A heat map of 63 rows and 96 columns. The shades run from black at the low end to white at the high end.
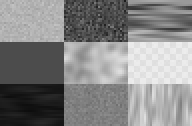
It is made of 3 by 3 panels. Panel 1,1: high, fine-grained, faint in contrast. Panel 1,2: low, fine-grained. Panel 1,3: middling, streaked across, strong in contrast. Panel 2,1: low, flat. Panel 2,2: high, blotchy. Panel 2,3: very high, checkered, faint in contrast. Panel 3,1: very low, streaked across, faint in contrast. Panel 3,2: middling, fine-grained, faint in contrast. Panel 3,3: high, streaked downward.
